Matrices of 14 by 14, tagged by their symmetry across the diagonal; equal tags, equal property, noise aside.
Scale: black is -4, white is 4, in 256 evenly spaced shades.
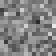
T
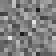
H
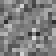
H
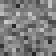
T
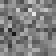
H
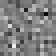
H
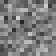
T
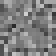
H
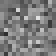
T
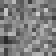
T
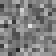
T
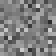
H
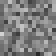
T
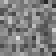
T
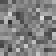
T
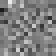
H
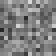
H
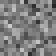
T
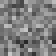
T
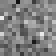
H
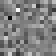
H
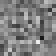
H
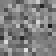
H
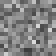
T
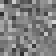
H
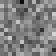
T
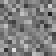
H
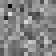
T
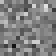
T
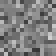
H
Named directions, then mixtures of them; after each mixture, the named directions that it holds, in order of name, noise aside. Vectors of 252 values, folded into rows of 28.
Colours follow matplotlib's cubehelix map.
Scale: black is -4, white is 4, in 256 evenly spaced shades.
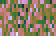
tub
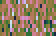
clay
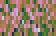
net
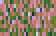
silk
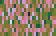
clay, silk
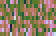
clay, silk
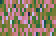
clay, silk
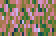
net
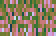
clay, silk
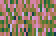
clay, silk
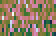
clay, net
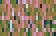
clay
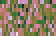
tub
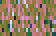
clay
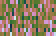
clay, silk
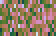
silk, tub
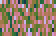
clay, tub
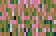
clay, silk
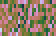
net, tub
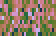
net, silk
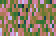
tub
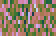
silk, tub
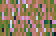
clay
